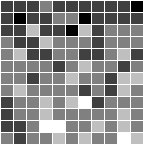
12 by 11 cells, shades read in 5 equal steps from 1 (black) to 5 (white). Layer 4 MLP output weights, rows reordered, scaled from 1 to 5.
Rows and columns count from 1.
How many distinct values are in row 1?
3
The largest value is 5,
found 4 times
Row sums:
22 22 28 31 30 32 34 33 35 34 37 37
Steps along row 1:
same same up down same same same same same down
